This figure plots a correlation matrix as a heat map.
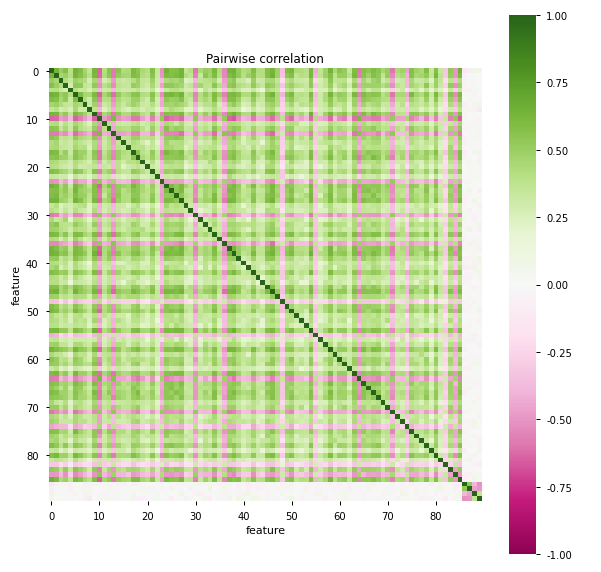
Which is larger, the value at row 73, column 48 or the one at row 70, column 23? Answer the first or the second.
the first
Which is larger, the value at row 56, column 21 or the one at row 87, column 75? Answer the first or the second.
the first
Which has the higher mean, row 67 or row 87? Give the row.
67
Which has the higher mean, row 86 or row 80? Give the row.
80
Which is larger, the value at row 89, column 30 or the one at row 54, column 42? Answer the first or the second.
the second
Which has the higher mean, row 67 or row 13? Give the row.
67
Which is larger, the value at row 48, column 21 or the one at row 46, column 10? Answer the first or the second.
the first
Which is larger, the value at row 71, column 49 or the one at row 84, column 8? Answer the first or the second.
the second
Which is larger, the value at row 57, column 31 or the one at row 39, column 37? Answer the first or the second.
the second
